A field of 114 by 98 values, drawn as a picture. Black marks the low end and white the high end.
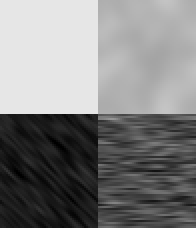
The table splits into 2 rows of 2 panels. Panel 1,1: very high, flat. Panel 1,2: high, smooth, faint in contrast. Panel 2,1: very low, slanting down to the right, faint in contrast. Panel 2,2: low, streaked across.
